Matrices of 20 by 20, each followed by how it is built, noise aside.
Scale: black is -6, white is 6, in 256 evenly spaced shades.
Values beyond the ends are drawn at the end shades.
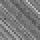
Toeplitz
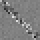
banded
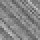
Toeplitz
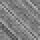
Toeplitz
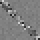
banded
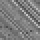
Toeplitz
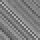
Toeplitz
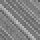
Toeplitz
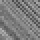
Toeplitz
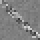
banded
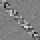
banded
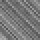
Toeplitz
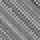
Toeplitz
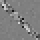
banded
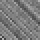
Toeplitz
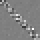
banded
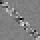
banded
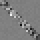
banded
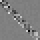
banded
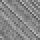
Toeplitz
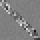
banded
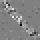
banded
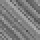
Toeplitz
